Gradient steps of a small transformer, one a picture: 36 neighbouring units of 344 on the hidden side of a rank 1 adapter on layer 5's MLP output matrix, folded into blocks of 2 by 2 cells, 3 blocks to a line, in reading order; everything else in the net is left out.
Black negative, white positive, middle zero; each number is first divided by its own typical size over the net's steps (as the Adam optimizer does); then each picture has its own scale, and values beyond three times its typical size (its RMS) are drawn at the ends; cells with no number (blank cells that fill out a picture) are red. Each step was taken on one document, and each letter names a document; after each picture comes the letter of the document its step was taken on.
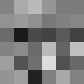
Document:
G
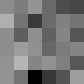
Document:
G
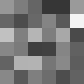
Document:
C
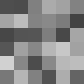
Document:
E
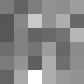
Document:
G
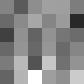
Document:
G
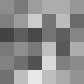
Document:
G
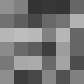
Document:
C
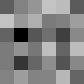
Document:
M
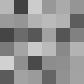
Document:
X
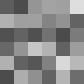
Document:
X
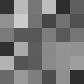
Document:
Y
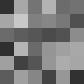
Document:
Y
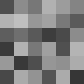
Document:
Y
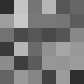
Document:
Y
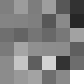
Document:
C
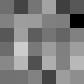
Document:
E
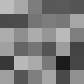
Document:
X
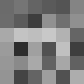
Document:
M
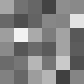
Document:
E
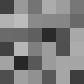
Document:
Y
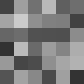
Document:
Y
